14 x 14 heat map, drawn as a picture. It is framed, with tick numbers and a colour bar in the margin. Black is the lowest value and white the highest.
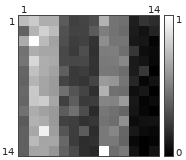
Ninth with the highest average: top left. Slope: up to the left. Stripes: upright, repeating 2 times. Ninth with the lowest average: bottom right.
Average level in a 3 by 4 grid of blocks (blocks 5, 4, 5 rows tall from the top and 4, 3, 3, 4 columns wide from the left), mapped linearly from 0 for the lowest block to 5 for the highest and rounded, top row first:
5130 | 4130 | 4120
